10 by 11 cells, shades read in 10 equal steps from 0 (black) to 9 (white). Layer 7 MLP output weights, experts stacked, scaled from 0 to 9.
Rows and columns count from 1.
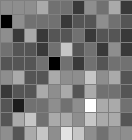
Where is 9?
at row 8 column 8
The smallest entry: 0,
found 2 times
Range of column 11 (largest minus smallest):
3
